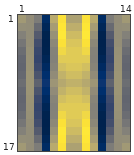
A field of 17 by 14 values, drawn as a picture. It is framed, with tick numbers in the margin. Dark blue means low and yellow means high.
Streaks run downward. The centre is the calmest part. Its left and right halves mirror each other, and so do its top and bottom.
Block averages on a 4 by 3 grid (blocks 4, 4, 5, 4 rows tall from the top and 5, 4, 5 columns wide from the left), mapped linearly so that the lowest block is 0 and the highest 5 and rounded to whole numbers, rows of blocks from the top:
151
050
050
151
